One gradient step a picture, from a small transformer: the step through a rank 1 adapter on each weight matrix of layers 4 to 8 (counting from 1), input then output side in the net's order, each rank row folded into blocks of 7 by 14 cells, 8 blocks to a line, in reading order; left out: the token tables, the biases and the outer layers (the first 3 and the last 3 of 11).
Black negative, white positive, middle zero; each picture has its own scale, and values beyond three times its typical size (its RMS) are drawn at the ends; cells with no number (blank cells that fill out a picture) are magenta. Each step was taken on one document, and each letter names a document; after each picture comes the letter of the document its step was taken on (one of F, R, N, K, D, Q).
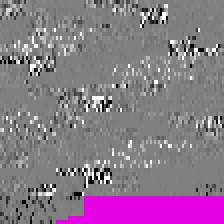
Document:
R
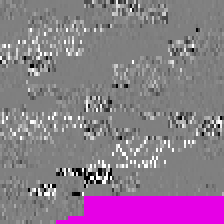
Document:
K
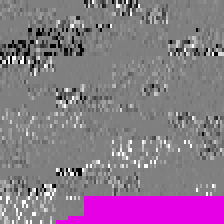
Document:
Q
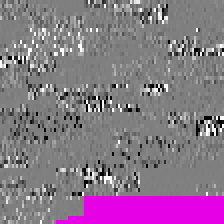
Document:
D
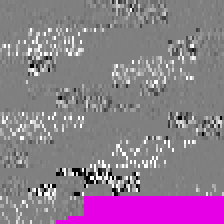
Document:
K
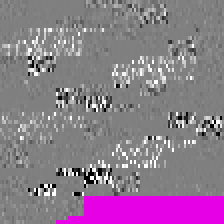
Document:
K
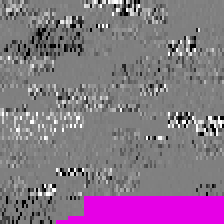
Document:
R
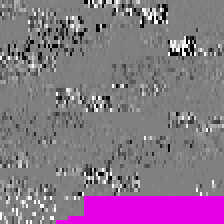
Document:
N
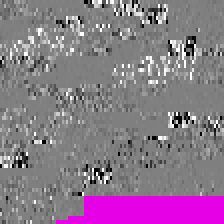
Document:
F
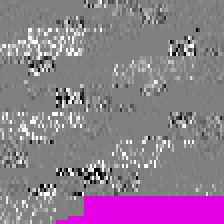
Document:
Q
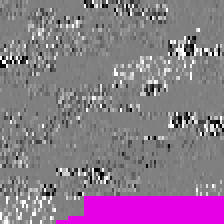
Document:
F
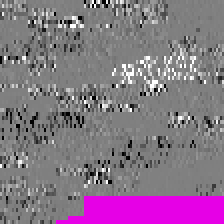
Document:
R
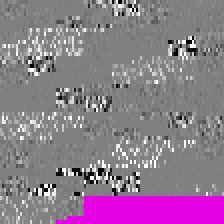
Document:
K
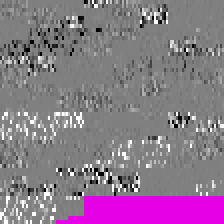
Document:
N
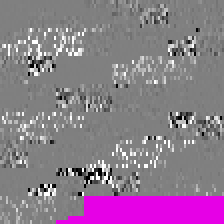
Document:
Q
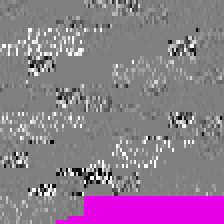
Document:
Q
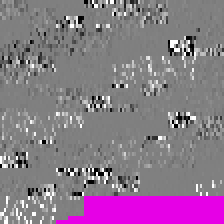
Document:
N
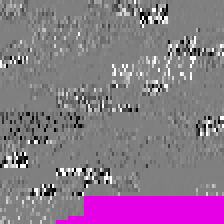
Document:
D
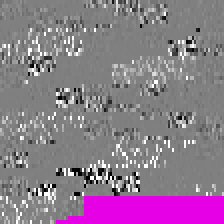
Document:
K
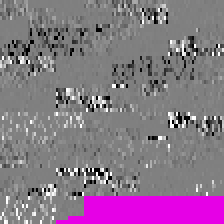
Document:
N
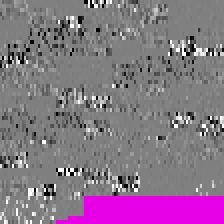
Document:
N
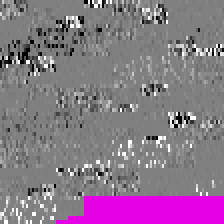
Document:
N
